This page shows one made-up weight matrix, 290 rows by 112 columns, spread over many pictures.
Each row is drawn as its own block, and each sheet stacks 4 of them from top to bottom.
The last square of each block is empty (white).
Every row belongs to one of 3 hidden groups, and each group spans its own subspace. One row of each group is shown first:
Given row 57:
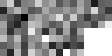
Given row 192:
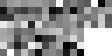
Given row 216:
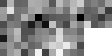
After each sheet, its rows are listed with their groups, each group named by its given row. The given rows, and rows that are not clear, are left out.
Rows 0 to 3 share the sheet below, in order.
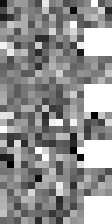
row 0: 192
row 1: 216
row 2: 192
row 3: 216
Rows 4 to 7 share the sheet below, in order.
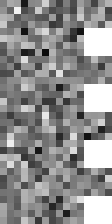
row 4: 216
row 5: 216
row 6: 192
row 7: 216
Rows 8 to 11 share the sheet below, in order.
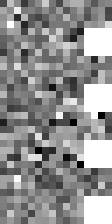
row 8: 216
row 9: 192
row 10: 192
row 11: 57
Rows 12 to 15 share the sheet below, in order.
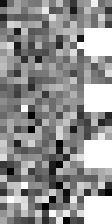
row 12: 192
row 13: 57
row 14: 216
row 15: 57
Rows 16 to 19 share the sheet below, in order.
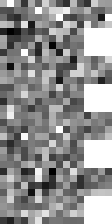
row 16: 57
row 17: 216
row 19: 216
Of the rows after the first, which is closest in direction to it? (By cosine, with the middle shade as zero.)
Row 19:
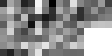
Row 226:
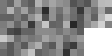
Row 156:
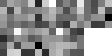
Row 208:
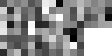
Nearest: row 226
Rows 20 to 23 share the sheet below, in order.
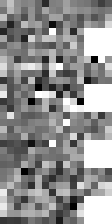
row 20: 57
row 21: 192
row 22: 57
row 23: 216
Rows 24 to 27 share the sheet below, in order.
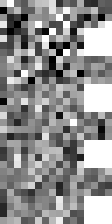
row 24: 57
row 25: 216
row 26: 192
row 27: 216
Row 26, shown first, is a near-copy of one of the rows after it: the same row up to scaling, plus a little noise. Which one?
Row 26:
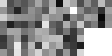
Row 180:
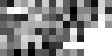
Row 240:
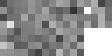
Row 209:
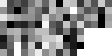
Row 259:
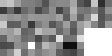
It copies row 209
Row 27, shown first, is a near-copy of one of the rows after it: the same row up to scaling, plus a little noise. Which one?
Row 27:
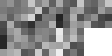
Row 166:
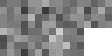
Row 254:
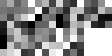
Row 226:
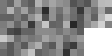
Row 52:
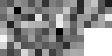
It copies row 254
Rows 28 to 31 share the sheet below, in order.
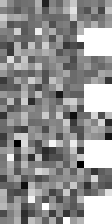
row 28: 192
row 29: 192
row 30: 192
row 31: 57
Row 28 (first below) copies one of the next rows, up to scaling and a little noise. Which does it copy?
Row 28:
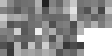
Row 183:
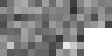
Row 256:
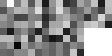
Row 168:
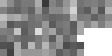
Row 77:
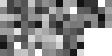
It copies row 168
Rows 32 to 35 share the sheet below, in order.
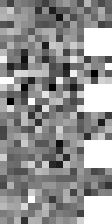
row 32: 57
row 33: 192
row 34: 216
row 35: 57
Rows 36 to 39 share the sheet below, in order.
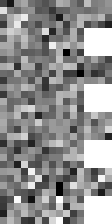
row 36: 57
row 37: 216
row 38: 57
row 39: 216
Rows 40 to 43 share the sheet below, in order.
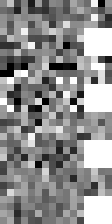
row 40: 192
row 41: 192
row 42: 216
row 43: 192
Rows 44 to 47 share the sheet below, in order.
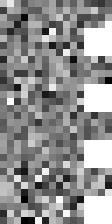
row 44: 57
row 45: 192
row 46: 57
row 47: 216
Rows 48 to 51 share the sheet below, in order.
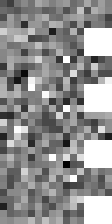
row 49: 57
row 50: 57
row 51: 216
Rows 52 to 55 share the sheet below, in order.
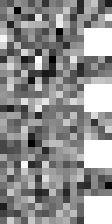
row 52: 216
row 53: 216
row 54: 57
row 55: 216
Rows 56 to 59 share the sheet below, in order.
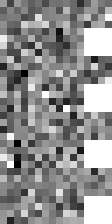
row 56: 216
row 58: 192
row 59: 192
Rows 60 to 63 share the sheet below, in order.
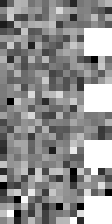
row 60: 192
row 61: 192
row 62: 216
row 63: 192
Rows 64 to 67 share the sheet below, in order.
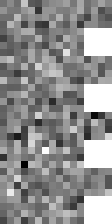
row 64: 216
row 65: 57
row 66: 57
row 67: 216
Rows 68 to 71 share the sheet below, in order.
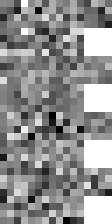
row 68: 216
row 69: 216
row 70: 216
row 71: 57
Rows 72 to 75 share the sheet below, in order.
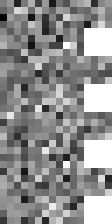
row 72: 192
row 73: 216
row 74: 57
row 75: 216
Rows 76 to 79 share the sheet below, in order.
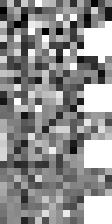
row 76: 57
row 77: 192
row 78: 216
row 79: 216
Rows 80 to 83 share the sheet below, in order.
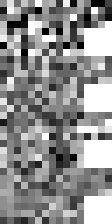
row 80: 57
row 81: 192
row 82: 216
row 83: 216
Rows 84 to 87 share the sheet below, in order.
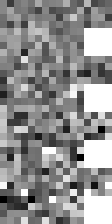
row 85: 216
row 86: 192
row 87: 57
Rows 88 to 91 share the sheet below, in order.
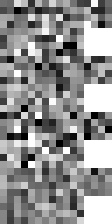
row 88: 192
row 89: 57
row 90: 57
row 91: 192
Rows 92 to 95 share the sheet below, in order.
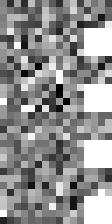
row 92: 192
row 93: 216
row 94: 216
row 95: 216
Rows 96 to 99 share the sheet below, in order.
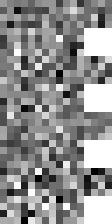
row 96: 192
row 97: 216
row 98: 57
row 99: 57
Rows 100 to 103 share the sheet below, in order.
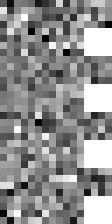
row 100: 57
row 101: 216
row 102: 57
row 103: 192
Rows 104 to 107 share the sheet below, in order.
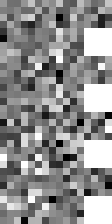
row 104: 216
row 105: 216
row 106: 216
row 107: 57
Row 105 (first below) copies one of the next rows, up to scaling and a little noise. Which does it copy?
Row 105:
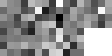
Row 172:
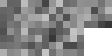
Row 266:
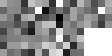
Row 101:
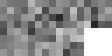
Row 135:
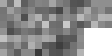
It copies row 266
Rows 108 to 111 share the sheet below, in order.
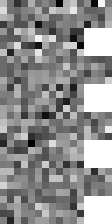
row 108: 192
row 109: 57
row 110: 57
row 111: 192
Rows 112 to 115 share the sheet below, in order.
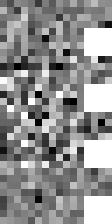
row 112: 57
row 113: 192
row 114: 216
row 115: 216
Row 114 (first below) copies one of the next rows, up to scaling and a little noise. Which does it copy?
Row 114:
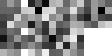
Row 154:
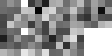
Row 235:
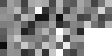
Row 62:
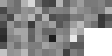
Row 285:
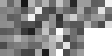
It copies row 154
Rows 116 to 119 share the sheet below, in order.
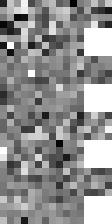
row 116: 192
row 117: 216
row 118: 216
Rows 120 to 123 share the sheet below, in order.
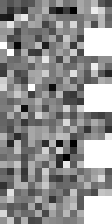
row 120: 192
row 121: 57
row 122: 57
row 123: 192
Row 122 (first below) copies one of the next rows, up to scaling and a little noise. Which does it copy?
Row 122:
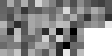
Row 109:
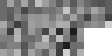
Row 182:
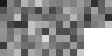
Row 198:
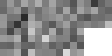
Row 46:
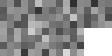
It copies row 109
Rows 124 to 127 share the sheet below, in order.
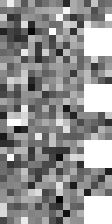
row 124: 57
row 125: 57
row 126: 192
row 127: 216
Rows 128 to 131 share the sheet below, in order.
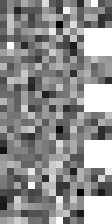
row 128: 192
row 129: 57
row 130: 216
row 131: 216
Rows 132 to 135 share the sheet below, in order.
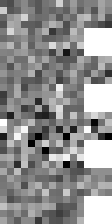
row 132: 57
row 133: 216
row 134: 57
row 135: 216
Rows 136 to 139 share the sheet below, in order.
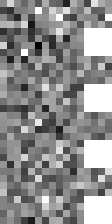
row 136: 57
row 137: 216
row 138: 216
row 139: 216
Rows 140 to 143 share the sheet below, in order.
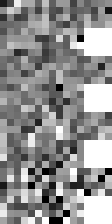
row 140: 192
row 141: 216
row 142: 216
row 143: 216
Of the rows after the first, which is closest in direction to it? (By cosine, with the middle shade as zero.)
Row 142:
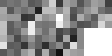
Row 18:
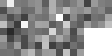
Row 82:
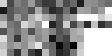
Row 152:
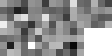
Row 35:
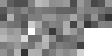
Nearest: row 18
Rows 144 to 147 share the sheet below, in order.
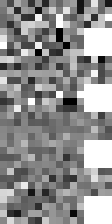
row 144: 216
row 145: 192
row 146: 192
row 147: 192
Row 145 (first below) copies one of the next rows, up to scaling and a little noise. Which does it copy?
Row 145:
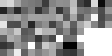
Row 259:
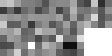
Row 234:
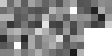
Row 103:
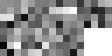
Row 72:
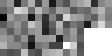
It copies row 259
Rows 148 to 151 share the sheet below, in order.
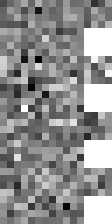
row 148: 57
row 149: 57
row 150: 192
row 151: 57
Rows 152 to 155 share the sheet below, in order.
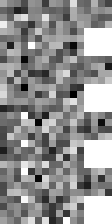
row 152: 192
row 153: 216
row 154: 216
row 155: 216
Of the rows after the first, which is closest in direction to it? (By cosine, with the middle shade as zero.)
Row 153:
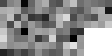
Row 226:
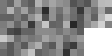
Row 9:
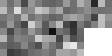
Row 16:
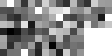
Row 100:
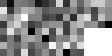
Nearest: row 9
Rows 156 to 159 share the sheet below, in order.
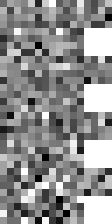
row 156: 216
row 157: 192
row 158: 192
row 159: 216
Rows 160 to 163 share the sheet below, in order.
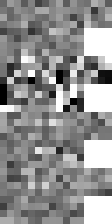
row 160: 57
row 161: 216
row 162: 192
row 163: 216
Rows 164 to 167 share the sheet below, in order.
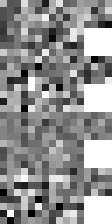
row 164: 216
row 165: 57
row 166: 216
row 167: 192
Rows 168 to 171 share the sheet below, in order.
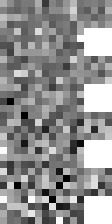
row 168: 192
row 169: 192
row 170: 216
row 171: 57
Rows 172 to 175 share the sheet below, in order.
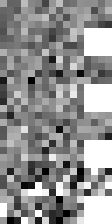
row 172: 216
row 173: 216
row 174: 57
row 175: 216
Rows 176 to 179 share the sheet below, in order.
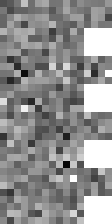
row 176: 57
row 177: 216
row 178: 57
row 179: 192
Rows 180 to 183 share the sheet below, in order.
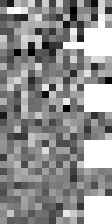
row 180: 192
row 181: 57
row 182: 57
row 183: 192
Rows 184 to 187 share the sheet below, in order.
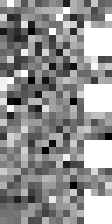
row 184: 57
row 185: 192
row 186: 57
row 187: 57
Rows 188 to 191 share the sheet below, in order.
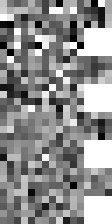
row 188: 192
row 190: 192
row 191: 57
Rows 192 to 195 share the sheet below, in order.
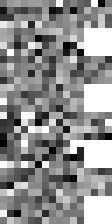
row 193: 216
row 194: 216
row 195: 192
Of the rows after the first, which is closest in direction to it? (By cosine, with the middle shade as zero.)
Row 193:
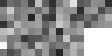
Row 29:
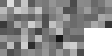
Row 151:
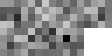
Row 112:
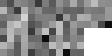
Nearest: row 29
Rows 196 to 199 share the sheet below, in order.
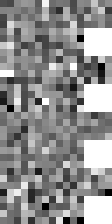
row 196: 192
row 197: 192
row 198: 57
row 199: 57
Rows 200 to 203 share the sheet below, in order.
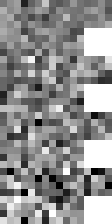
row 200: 216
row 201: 216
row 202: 57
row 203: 57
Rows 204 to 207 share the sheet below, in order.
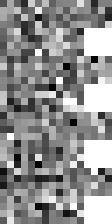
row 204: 216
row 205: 192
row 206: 192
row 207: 192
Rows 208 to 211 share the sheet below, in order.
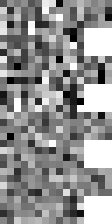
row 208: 216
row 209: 192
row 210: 192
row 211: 192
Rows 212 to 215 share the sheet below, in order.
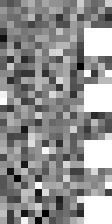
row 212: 216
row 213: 216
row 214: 57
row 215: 216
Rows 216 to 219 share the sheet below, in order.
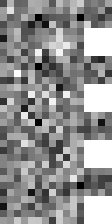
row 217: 57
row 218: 216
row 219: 216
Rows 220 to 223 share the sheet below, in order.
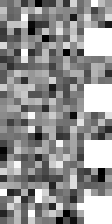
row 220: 57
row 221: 57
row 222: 216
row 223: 192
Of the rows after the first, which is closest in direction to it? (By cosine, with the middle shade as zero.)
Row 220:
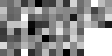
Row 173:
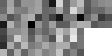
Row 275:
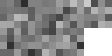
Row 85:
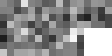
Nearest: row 173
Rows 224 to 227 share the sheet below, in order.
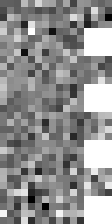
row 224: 57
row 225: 216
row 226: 216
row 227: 57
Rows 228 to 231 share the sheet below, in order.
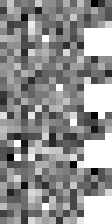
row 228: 57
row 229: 216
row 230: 192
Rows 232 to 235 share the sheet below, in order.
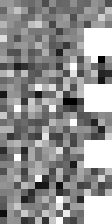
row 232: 216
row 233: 192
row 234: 192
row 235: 216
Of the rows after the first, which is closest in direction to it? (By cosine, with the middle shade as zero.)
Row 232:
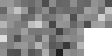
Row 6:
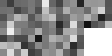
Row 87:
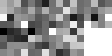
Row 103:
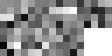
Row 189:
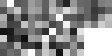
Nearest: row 189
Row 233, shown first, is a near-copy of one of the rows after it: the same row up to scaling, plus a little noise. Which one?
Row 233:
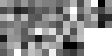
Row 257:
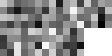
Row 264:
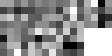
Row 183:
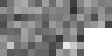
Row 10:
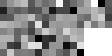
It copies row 264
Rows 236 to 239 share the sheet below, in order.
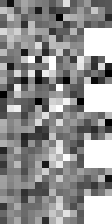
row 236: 57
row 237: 216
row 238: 216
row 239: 216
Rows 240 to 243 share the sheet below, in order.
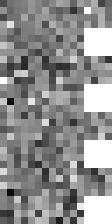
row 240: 192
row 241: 192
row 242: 192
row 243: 192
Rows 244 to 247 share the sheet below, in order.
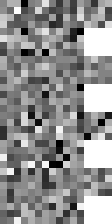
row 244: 216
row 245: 57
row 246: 216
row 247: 192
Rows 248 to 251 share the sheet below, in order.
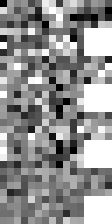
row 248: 216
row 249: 216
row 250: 216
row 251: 57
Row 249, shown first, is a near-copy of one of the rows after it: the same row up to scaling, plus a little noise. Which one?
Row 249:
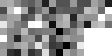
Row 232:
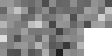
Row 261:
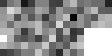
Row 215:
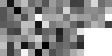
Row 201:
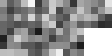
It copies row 232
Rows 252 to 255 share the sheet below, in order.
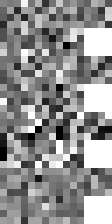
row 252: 216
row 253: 216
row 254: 216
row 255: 57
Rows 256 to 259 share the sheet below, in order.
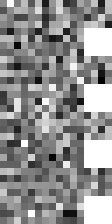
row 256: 192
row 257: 192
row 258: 57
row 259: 192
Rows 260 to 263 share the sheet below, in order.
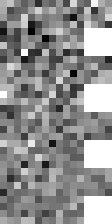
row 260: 57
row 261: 216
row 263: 216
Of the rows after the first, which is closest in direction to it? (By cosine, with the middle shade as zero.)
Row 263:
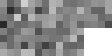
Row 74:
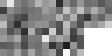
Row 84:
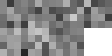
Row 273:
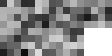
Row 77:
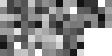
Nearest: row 77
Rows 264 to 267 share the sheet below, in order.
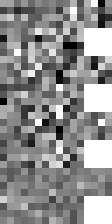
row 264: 192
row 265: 216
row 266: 216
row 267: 57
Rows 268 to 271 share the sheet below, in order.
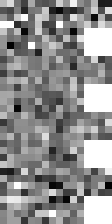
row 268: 192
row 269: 192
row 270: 216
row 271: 57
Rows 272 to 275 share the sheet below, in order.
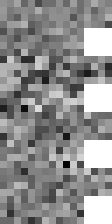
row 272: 57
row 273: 216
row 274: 57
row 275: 192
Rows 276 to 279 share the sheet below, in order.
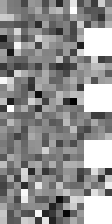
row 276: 192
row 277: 192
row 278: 57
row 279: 216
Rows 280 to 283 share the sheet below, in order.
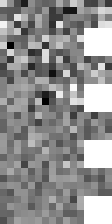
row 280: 192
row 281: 192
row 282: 57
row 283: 192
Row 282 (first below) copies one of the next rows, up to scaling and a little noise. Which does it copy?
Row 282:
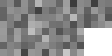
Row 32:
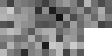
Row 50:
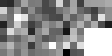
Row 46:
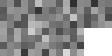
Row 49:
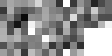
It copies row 46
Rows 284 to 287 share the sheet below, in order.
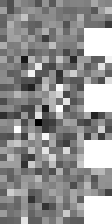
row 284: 57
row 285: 216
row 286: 57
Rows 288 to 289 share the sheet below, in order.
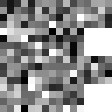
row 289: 57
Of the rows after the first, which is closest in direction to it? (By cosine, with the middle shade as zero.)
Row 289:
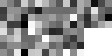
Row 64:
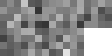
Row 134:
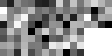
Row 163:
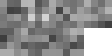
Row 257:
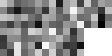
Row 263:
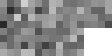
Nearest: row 257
